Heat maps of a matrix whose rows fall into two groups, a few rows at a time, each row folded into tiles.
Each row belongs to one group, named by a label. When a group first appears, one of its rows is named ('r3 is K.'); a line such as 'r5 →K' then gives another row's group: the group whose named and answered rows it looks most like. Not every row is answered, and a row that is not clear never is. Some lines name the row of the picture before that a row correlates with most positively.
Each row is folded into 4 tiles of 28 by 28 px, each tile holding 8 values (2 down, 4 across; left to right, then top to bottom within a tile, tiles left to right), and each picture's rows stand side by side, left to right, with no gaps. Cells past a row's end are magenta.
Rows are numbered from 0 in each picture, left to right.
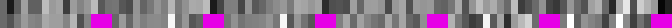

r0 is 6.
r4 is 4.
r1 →6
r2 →6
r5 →6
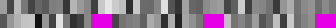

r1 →6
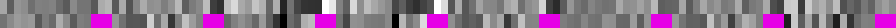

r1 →4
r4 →4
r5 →4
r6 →4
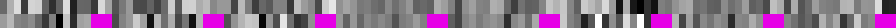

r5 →4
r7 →4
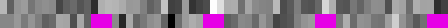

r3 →6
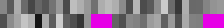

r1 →6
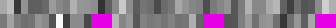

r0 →6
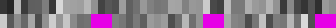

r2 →4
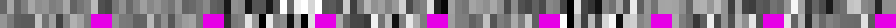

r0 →4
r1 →4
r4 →4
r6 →4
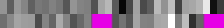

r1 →6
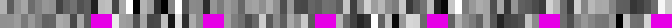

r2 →4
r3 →4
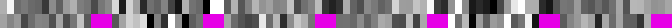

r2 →4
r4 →6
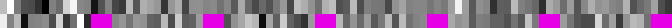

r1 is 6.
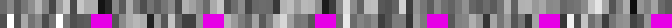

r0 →6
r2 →6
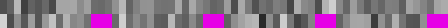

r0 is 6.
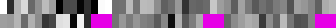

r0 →4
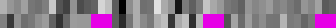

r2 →6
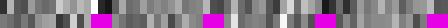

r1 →4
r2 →6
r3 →6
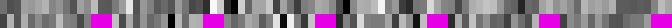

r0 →6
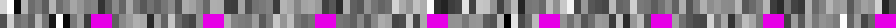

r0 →6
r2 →6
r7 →6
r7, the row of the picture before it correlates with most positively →0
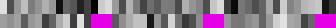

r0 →4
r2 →6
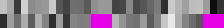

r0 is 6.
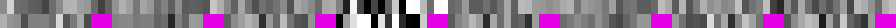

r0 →6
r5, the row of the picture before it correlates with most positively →0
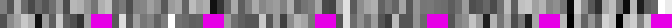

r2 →4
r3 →6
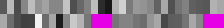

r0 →4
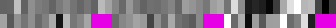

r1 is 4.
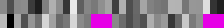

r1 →4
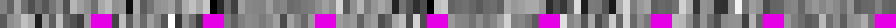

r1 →6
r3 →4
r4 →6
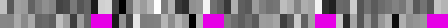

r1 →6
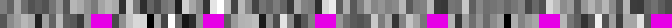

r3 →4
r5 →4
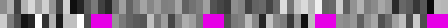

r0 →4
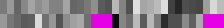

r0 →4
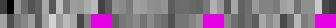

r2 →4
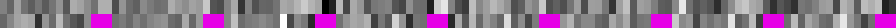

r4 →6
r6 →6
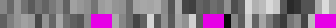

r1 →4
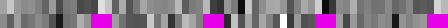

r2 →6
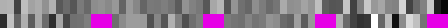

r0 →6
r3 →4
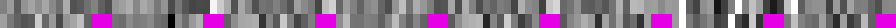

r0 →4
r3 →6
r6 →6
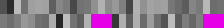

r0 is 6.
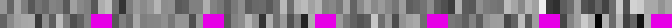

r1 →6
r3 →4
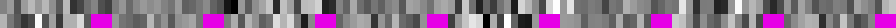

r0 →4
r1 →4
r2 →6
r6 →6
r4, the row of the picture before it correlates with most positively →0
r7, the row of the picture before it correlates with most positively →0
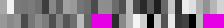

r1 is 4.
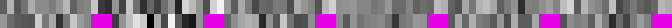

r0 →4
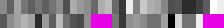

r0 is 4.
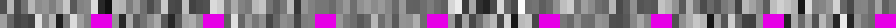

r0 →4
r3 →4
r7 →6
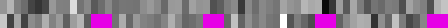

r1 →6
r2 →6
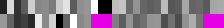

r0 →4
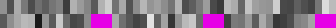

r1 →4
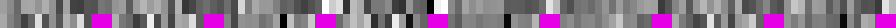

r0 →4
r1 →4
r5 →6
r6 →4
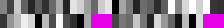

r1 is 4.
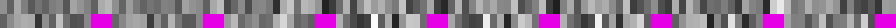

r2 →6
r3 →4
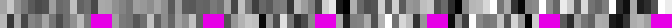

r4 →6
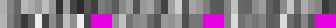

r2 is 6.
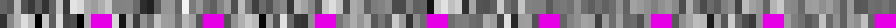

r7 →4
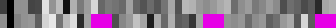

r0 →6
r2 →4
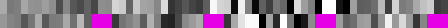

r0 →4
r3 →6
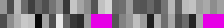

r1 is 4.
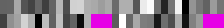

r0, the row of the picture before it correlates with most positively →1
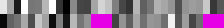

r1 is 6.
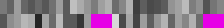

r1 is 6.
